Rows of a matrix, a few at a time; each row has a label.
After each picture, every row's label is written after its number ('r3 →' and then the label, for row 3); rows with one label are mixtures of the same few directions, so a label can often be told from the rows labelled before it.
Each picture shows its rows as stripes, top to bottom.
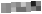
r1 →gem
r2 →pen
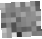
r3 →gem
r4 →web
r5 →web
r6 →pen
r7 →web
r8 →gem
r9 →pen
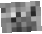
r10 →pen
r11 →web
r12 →pen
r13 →web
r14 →gem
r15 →gem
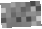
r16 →pen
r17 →web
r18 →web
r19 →gem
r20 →web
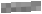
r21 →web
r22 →web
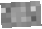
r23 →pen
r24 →web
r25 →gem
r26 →gem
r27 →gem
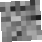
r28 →gem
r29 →web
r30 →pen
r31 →pen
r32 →pen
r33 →gem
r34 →pen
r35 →web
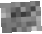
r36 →web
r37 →gem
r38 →gem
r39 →web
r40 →gem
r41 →pen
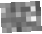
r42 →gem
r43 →web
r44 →gem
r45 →pen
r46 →gem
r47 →pen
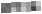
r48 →web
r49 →gem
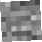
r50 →web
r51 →gem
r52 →gem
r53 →gem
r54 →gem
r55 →web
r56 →gem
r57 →pen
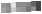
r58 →web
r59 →web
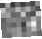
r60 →web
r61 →gem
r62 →pen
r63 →gem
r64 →pen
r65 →gem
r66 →pen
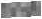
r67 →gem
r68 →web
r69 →pen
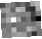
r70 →gem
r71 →pen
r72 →web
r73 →web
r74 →web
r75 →pen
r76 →pen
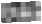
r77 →gem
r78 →pen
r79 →web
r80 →web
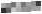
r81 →gem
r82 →gem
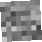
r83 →gem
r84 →gem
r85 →web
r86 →web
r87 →web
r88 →web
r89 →web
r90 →gem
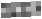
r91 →gem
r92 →gem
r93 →web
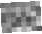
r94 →web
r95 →gem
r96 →pen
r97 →gem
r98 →pen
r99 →gem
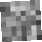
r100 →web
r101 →gem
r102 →pen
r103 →pen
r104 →web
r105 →gem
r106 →gem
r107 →pen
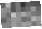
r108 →web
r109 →web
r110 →web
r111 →gem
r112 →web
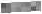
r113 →gem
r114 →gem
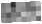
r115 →pen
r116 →pen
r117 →web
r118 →gem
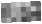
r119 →gem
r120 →gem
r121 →pen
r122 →web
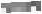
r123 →pen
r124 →web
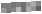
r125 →pen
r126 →gem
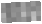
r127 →web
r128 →web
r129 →web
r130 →web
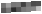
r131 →web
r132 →web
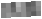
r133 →pen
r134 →pen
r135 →pen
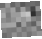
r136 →web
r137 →pen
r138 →gem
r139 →gem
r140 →pen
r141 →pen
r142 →gem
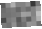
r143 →web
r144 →gem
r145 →web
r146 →gem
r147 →pen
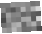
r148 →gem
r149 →web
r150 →web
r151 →web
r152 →gem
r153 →web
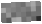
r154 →pen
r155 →web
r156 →web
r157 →pen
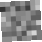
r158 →pen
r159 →gem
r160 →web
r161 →gem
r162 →pen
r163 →pen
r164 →pen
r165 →pen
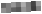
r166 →gem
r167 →gem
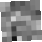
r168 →gem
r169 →gem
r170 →pen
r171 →web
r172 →pen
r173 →pen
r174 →gem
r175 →pen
